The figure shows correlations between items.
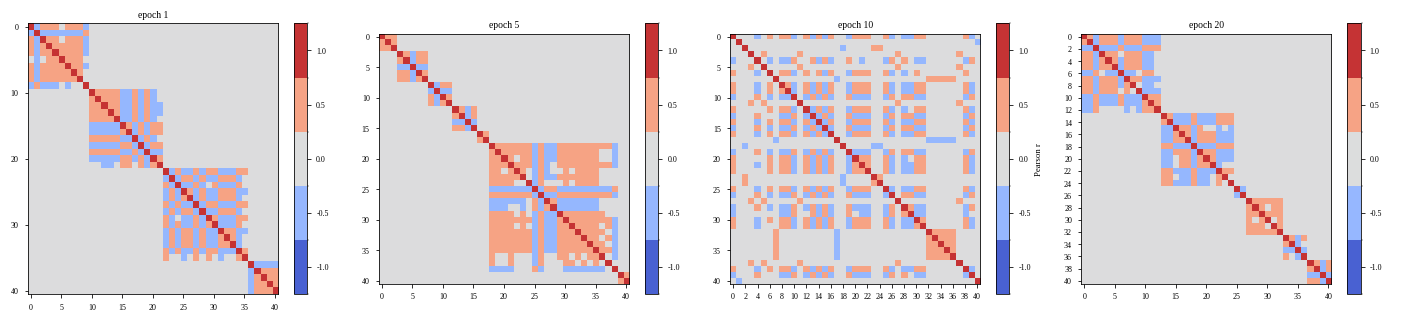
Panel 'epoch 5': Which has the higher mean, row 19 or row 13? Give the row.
19
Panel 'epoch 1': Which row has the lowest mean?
1
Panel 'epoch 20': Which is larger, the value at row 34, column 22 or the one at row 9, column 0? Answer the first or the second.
the second
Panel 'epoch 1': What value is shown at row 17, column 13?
0.5
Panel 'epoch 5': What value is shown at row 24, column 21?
0.5
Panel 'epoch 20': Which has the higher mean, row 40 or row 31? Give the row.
31
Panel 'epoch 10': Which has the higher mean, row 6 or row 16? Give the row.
6
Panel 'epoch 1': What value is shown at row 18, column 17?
-0.5
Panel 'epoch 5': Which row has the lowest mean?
25
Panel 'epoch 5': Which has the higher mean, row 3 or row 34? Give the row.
34
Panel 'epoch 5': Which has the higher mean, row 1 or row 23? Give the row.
23
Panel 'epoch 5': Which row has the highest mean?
21
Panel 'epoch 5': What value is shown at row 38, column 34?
-0.5
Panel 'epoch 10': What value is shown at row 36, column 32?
0.5
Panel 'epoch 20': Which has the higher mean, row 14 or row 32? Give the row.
32
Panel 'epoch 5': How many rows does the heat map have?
41
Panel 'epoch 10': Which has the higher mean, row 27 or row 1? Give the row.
27
